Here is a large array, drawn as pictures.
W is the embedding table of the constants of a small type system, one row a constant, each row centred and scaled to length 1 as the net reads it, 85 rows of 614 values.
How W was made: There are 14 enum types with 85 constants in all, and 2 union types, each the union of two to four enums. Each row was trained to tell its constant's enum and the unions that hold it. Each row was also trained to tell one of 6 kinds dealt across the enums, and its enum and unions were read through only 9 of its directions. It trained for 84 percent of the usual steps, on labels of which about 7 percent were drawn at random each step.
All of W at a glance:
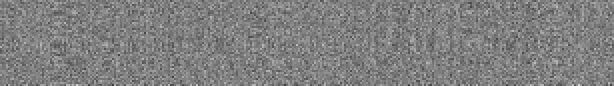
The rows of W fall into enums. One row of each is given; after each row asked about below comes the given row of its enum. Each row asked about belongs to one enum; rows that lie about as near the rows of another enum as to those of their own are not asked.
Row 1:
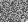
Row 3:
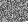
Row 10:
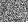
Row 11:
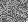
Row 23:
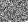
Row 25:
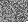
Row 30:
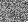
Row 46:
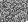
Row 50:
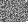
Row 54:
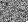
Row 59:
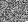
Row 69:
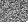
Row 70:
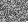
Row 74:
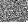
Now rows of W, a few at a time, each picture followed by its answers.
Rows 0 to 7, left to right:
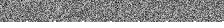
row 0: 54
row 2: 30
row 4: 10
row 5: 59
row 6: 3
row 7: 69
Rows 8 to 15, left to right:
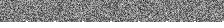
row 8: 50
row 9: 46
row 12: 10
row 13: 70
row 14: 69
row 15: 11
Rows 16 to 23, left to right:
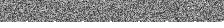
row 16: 23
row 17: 59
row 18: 1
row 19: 46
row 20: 11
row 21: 59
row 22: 3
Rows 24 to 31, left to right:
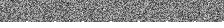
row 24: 23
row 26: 70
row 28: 50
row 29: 59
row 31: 25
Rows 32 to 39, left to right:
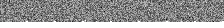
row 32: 46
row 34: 46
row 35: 69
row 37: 23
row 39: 59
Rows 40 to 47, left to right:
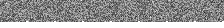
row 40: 11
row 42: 10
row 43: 46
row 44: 10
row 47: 23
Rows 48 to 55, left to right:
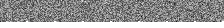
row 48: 11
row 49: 50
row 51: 10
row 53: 70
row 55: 1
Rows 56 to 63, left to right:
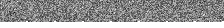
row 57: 30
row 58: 23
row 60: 50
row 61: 69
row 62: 59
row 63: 3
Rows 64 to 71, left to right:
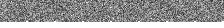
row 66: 70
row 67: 30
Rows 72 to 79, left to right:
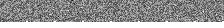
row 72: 11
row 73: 46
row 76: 10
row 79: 69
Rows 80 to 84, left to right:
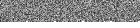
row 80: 11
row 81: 50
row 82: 50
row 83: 23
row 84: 54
